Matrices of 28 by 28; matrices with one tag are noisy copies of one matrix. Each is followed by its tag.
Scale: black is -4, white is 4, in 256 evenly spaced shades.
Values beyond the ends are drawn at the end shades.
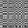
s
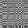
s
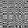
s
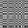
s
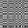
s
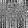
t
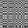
s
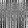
t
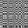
s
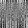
t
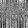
t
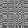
s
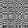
s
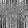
t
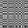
s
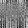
t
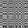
s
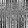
t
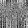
t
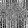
t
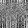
t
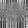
t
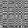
s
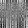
t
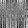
t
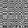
s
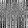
t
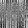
t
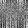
t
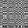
s
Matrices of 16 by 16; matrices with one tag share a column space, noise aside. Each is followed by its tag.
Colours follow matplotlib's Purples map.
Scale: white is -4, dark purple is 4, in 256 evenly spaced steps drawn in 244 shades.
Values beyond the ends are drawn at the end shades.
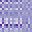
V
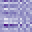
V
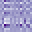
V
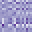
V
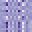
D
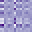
V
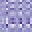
V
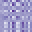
D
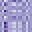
D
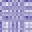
D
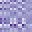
V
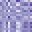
D
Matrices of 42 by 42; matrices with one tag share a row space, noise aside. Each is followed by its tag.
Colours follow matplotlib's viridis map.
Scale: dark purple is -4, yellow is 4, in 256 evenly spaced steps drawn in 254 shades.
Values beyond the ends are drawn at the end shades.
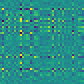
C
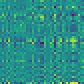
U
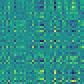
U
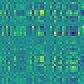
U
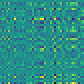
U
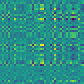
U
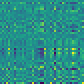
U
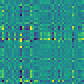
C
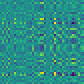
U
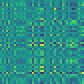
U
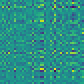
U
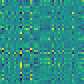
C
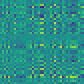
U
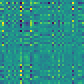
C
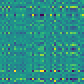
U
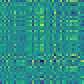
U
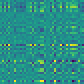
U
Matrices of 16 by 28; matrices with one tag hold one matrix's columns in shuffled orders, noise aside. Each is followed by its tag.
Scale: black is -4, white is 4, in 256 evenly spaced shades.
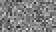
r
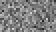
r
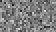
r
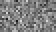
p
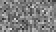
r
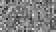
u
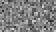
r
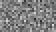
p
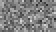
p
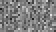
u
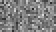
u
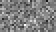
p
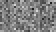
u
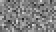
p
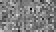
u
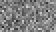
r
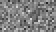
r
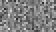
u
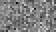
u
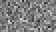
r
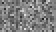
u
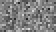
u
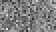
u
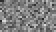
p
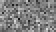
p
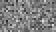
p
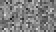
u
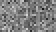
u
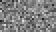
p
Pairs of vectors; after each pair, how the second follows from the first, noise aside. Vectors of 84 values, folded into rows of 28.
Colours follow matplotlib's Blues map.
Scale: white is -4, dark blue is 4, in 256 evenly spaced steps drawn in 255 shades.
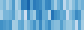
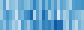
reversed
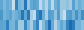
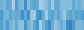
shrunk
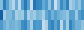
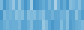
shrunk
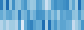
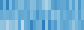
shrunk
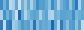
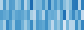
reversed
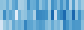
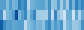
negated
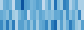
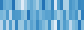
negated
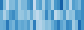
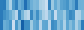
reversed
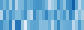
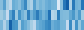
reversed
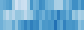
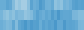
shrunk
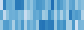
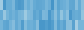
shrunk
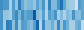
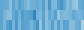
shrunk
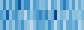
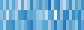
negated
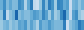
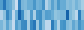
reversed
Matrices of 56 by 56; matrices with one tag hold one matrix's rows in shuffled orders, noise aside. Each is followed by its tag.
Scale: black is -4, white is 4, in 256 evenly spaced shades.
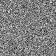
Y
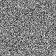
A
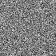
Y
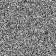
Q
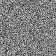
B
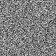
Y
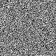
Y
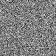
A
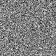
Y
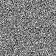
A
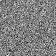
A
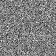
A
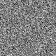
Y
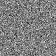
A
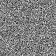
A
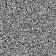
B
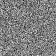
B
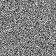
A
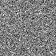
Y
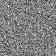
Q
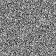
A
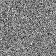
B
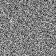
Y
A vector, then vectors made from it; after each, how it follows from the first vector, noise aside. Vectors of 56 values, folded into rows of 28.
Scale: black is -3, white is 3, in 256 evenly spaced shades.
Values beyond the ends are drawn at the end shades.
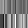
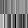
negated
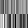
negated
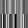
sign-scrambled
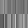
shrunk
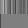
partly zeroed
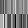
negated
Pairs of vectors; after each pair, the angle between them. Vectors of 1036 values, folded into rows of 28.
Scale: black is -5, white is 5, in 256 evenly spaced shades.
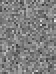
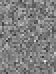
orthogonal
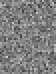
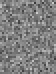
nearly parallel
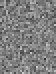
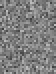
nearly parallel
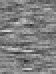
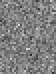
orthogonal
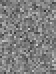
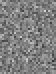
nearly opposite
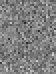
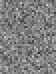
partly aligned
